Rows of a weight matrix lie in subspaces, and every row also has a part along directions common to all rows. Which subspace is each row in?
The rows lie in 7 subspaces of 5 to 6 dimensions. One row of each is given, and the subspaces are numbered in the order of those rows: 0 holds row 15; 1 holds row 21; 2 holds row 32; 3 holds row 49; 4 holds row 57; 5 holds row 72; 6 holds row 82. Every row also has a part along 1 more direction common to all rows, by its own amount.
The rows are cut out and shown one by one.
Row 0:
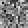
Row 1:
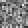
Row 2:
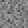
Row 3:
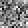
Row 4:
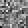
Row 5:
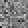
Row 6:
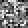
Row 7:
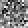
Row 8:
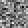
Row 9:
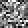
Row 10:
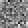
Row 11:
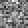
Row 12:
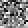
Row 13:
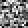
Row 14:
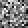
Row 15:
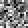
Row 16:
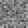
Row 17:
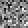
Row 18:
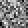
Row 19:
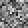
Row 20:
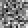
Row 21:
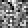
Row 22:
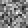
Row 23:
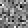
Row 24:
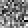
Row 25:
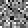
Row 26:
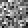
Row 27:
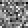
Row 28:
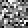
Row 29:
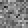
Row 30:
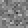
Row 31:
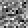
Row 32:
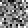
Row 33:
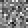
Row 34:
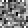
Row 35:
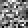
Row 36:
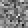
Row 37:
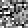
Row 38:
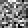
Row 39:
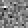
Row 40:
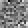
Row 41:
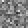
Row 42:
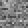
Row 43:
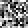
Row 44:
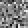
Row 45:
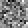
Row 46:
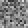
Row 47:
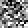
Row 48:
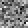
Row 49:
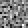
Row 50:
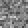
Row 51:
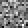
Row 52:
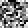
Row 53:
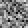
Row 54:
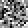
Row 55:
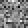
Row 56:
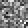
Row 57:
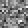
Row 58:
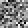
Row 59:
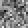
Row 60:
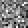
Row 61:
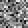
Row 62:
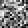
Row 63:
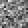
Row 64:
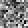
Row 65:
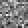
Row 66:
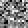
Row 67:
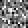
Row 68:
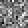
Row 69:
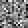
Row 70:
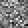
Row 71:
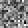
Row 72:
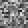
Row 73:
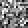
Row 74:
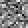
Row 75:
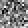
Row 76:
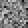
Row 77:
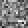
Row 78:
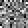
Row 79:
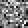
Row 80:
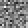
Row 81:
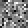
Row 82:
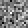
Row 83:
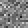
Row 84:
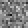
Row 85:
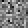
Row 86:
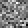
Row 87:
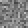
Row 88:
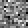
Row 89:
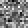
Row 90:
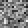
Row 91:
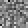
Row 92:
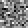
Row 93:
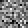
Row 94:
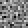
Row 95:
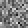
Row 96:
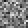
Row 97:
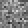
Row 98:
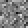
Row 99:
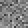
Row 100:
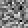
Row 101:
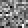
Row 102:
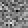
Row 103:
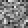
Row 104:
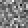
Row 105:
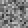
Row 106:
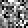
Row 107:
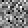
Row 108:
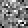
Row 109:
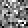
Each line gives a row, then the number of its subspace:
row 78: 4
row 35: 2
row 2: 1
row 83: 5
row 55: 5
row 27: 0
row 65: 3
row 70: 5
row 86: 5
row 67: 6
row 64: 0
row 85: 1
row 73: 5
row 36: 0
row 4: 4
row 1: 2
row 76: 3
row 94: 3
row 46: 5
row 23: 5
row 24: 6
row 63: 0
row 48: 2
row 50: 3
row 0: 0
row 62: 0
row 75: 6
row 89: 5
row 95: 6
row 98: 1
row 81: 4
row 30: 1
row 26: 0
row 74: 1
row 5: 4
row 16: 2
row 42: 3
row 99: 5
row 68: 6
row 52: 6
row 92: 3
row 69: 2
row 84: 0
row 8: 3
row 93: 6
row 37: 3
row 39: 3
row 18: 6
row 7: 6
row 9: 5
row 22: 1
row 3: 2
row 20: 2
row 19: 6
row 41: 1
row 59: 0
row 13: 2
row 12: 5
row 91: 4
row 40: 6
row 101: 3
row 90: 4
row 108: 4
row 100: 1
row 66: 4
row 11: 5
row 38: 2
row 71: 0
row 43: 1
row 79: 0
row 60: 2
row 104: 2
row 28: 3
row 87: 2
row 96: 5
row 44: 2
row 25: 4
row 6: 1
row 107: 1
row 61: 0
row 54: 3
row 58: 6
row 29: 0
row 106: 2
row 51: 3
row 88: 0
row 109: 4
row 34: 4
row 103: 4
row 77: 4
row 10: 6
